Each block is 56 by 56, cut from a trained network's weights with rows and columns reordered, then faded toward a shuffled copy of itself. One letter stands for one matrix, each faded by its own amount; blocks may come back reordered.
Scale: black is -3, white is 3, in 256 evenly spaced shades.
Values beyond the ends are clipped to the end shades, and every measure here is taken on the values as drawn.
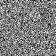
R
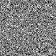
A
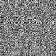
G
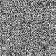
G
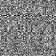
G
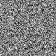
G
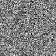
R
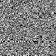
G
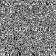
A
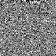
A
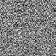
G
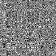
A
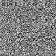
G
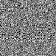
G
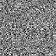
A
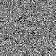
A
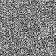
G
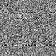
G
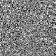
A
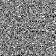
A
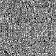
A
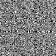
R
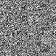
G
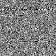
R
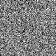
R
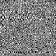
A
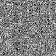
R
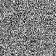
R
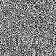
A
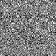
A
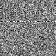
G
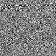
G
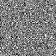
A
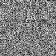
G
